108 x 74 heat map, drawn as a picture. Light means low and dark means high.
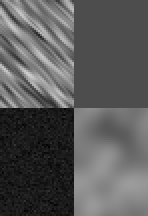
The table splits into 2 rows of 2 panels. Panel 1,1: middling, slanting down to the right, strong in contrast. Panel 1,2: high, flat. Panel 2,1: very high, fine-grained, faint in contrast. Panel 2,2: middling, smooth.
